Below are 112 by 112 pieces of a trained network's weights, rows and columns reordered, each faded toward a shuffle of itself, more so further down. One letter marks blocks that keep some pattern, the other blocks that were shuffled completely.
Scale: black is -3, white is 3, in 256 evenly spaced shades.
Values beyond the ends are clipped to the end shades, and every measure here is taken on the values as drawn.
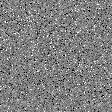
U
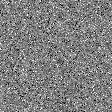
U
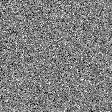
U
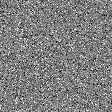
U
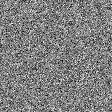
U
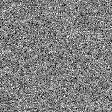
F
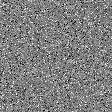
U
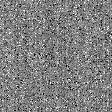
F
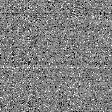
F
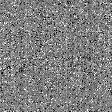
F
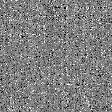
F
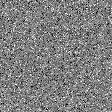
U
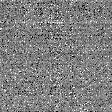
F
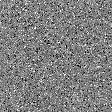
U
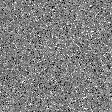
U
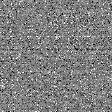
F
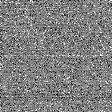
F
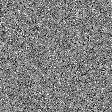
U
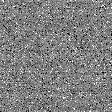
F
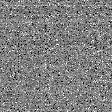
F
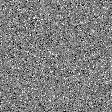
U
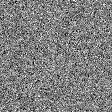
U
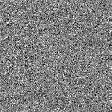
F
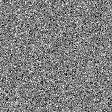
F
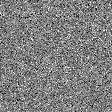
U
